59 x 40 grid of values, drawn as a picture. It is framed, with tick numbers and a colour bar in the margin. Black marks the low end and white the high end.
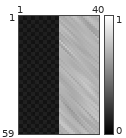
The table splits into one row of 2 panels. Panel 1,1: very low, checkered, faint in contrast. Panel 1,2: high, slanting down to the right, faint in contrast.
